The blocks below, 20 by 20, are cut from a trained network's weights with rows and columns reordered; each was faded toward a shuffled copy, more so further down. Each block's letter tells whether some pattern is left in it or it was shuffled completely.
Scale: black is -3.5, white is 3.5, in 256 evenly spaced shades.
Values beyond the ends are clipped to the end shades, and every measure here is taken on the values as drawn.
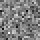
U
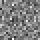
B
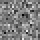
B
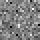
U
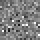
U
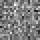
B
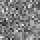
U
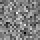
U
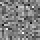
B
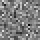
U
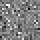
U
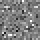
U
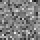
U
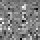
B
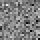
U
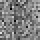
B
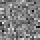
U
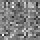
B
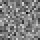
B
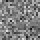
U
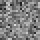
B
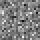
U
